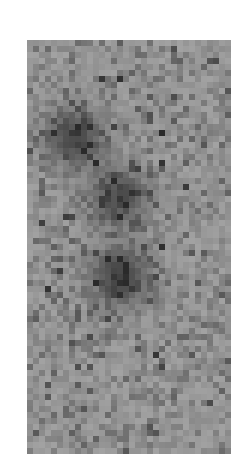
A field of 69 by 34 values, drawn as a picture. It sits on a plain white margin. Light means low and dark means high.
Mirror symmetry: none. Ninth with the highest average: centre. Bumps: three. Histogram: skewed, a long tail of high values.
